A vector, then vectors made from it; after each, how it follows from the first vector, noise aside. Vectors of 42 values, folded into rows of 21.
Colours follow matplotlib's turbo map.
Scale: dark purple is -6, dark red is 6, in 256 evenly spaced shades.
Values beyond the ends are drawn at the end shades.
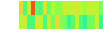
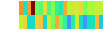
scaled up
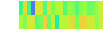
negated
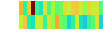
scaled up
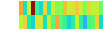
scaled up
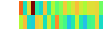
scaled up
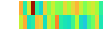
scaled up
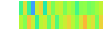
negated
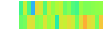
negated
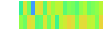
negated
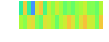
negated
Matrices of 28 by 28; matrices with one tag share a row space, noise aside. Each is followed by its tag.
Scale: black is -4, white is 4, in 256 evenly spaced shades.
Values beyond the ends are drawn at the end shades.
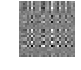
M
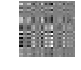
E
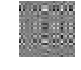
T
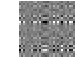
T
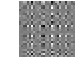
M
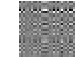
T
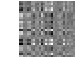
E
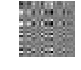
E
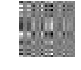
E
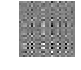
M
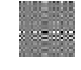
T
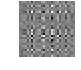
M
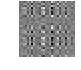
M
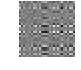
T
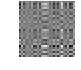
T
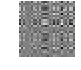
T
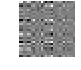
E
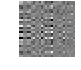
E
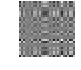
T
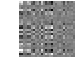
E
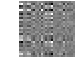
E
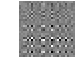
M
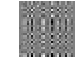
M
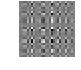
M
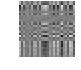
T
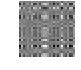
T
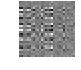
E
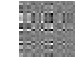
E
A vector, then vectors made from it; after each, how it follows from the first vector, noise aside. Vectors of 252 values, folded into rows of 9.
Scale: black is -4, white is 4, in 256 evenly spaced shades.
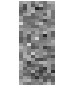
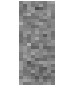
shrunk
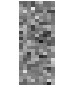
wrapped around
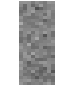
shrunk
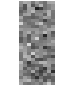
copied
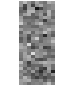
copied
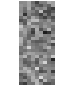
wrapped around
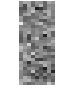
copied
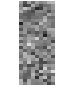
sign-scrambled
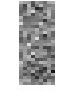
copied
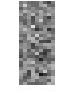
wrapped around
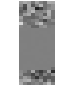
partly zeroed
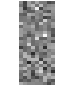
sign-scrambled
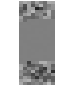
partly zeroed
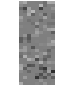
partly zeroed
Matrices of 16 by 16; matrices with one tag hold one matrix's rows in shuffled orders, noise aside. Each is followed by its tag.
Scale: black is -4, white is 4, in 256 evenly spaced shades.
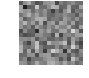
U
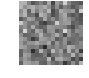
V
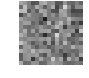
V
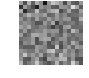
U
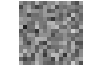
U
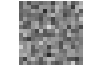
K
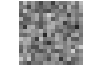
K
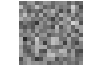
U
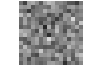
K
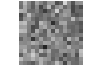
V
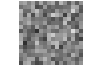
U
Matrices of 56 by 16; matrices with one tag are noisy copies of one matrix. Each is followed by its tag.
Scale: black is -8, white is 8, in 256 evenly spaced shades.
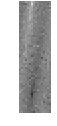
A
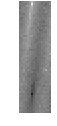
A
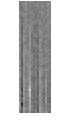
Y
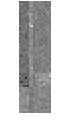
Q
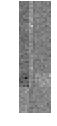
Q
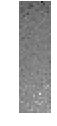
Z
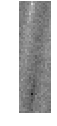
A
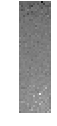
Z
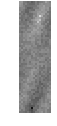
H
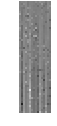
Y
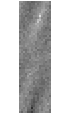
H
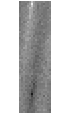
A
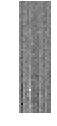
Y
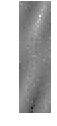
H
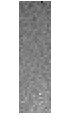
Z
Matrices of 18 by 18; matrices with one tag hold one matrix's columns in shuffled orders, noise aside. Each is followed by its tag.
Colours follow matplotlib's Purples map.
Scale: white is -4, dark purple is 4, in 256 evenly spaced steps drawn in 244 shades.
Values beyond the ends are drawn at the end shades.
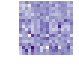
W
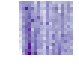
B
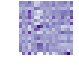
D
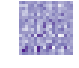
W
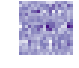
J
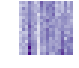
B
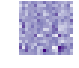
W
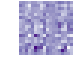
W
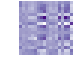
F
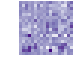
W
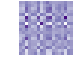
F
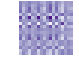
F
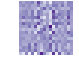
D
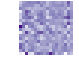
D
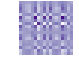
F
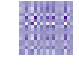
F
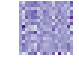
D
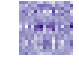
J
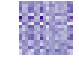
F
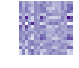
F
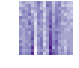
B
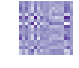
F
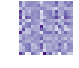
D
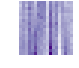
B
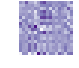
D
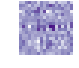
J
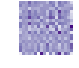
D
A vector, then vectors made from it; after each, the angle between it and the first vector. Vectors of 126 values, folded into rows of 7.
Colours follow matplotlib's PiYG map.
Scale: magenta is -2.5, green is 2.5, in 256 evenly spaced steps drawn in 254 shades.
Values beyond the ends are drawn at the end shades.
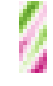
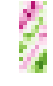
nearly opposite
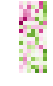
partly opposed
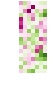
partly opposed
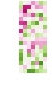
partly opposed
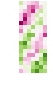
nearly opposite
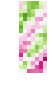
nearly parallel
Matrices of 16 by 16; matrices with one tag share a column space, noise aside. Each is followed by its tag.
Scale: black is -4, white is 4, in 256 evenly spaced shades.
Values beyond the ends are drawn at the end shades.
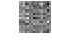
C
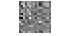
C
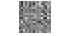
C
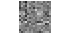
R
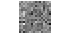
R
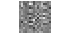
C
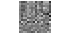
R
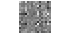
R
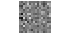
C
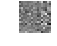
R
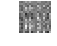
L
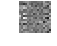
C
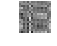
L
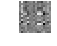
R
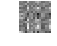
L
